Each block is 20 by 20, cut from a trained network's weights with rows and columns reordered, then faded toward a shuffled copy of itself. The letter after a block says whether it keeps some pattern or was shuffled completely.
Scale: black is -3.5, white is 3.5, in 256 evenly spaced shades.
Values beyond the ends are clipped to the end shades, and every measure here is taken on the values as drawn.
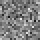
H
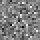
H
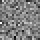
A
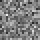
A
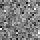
H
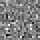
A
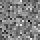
H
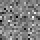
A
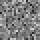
H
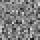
A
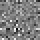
A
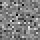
H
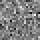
H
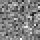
H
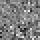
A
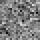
H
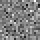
H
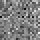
A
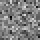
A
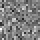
A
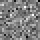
H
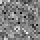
H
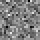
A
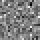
A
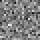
H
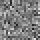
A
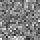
A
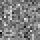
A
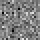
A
